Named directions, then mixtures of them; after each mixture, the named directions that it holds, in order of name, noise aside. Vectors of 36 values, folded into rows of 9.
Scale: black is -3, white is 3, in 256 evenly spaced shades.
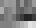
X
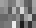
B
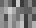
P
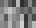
P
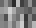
P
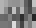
B, X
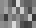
B, P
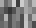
P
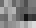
P, X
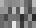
B, X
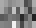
B, X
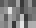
B, P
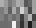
B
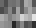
B, X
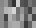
B, P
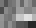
X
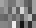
B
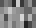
P, X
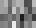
B, X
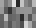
P, X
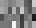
B, X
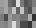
B, P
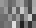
B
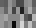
B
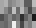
B, X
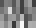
B, P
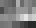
X
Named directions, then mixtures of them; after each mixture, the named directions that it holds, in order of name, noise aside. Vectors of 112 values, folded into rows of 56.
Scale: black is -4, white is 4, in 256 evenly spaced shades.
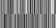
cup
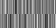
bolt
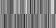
cup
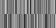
bolt, cup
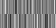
bolt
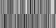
cup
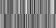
cup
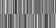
bolt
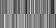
cup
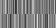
bolt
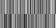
bolt, cup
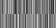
bolt, cup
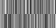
bolt, cup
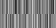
bolt, cup
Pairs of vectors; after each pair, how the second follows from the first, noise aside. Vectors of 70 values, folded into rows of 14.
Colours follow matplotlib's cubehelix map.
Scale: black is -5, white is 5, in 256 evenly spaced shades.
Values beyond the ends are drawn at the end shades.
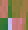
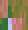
copied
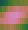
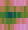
wrapped around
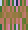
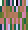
scaled up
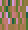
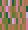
negated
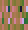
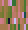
wrapped around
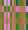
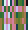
scaled up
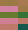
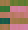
wrapped around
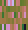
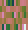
negated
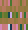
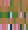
copied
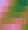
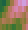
negated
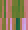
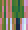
scaled up
